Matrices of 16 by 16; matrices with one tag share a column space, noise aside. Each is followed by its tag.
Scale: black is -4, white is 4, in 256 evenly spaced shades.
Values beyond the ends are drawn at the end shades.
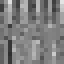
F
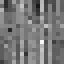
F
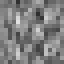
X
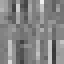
F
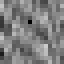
X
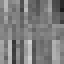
F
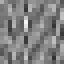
X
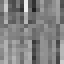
F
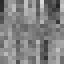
F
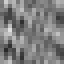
X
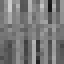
F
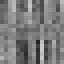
F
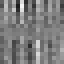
F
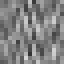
X
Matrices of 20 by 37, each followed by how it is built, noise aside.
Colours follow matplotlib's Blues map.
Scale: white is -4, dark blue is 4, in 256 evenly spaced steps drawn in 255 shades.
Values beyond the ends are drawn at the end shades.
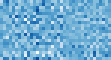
low rank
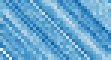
Toeplitz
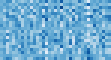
low rank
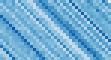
Toeplitz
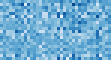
low rank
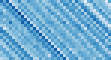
Toeplitz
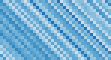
Toeplitz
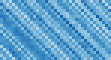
Toeplitz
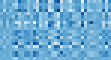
low rank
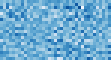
low rank
